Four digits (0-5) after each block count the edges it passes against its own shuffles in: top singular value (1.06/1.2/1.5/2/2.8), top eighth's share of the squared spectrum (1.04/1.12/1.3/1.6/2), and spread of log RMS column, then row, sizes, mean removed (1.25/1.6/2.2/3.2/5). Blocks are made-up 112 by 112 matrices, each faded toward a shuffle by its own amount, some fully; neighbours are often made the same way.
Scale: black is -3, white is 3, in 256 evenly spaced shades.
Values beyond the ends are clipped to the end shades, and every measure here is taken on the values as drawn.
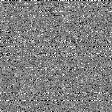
2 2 0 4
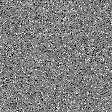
0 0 0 1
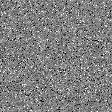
0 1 0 1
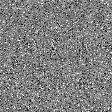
0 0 0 1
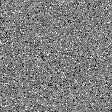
0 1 0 1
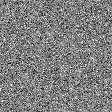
0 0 0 0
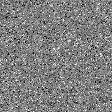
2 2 0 1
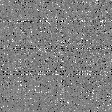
4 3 2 2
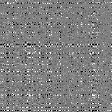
4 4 3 4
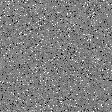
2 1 0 0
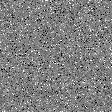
1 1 0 0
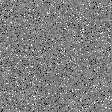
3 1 0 0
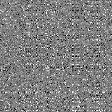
4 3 2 2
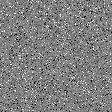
0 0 0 0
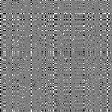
5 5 4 4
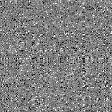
4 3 2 2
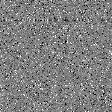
3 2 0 1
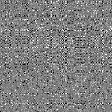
5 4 3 3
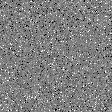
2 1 0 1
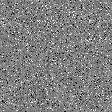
3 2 0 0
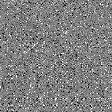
4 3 1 2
